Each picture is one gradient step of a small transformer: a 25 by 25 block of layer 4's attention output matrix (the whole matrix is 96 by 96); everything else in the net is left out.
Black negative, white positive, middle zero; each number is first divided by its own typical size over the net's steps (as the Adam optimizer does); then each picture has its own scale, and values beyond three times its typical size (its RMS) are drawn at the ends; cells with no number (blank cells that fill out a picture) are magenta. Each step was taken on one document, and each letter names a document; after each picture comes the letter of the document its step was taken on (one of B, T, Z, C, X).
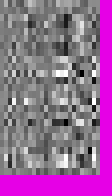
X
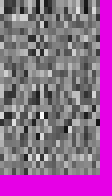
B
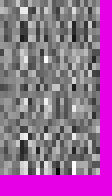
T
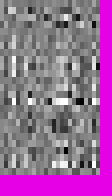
X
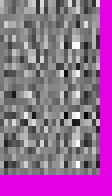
B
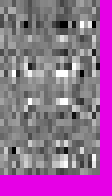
X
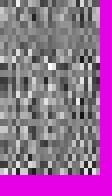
T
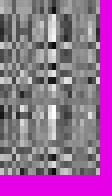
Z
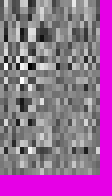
T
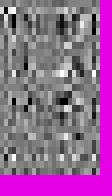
X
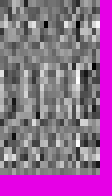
B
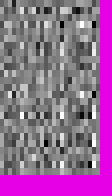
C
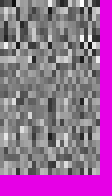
T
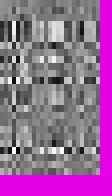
Z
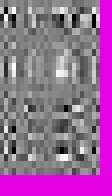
X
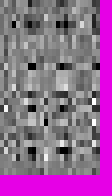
X
